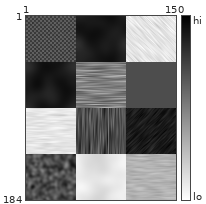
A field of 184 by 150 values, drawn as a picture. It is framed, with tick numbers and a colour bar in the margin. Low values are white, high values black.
It is made of 4 by 3 panels. Panel 1,1: high, checkered. Panel 1,2: very high, smooth, faint in contrast. Panel 1,3: very low, slanting down to the right, faint in contrast. Panel 2,1: very high, smooth, faint in contrast. Panel 2,2: middling, streaked across. Panel 2,3: high, flat. Panel 3,1: very low, streaked across, faint in contrast. Panel 3,2: high, streaked downward. Panel 3,3: very high, slanting up to the right, faint in contrast. Panel 4,1: high, blotchy. Panel 4,2: very low, smooth, faint in contrast. Panel 4,3: low, streaked across, faint in contrast.
